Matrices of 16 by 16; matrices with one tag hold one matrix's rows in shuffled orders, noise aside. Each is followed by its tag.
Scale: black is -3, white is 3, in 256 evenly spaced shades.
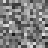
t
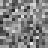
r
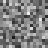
t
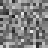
r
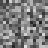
t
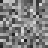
r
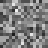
r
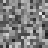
t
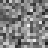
t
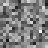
t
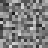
r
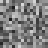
r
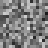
t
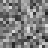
t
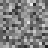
t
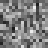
r
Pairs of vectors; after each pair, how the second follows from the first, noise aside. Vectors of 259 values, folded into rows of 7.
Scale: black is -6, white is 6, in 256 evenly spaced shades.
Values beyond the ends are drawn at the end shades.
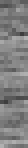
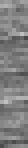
negated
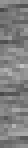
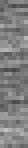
wrapped around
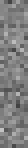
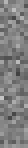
wrapped around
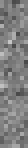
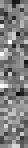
scaled up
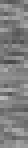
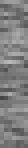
negated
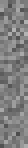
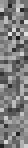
scaled up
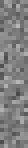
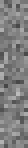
negated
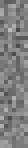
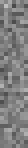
wrapped around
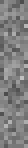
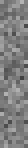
negated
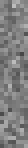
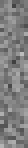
negated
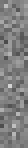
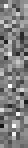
scaled up
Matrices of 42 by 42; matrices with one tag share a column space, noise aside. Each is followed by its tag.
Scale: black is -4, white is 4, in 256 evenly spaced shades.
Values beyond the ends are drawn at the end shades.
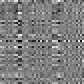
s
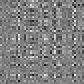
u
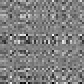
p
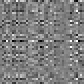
s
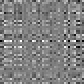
s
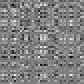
u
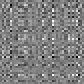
u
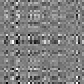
p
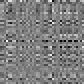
s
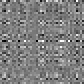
s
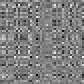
u
